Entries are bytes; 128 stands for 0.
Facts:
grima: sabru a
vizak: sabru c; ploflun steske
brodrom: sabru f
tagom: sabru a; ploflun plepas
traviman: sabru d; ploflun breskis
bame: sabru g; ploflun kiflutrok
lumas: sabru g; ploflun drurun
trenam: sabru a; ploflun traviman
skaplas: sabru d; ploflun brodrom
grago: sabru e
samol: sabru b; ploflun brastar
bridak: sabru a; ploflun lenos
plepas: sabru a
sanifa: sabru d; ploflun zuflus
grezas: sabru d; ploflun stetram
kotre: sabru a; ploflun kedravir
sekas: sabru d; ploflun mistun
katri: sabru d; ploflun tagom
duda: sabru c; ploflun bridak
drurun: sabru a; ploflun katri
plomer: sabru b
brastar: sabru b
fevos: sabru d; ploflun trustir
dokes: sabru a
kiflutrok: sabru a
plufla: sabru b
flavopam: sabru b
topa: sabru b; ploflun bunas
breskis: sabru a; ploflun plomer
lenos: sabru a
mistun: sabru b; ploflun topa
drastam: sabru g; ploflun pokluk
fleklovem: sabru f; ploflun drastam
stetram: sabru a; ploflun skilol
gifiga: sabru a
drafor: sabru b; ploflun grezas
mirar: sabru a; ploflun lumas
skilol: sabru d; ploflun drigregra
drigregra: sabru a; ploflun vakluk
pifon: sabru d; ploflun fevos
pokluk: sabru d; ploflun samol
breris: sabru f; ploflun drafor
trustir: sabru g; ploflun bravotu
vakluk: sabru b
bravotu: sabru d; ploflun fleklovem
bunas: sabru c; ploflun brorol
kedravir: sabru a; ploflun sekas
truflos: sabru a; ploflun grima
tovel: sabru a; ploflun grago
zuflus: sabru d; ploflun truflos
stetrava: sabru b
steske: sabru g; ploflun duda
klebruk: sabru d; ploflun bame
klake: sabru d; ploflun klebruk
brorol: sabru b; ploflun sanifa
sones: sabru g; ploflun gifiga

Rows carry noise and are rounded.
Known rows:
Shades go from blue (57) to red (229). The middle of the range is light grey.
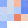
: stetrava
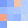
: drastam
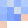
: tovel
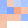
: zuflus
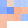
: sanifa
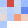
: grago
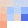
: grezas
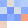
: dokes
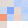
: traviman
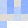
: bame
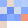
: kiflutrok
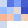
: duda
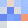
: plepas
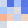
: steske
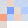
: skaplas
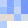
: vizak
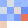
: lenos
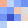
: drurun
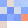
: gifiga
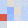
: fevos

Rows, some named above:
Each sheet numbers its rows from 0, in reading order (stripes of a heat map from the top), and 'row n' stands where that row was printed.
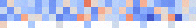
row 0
grima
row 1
vizak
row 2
plepas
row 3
katri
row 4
drafor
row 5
drurun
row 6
fleklovem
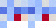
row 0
mistun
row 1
topa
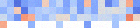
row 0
bridak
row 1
trustir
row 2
vizak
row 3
lumas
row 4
vakluk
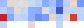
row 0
bravotu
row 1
mirar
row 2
brorol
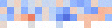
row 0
brodrom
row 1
pifon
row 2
tagom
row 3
sanifa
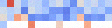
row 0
grago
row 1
stetram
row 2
kedravir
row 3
drigregra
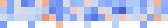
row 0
lumas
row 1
brastar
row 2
truflos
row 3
tagom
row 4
bunas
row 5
samol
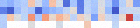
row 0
bunas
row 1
sekas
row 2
steske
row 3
breris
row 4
brorol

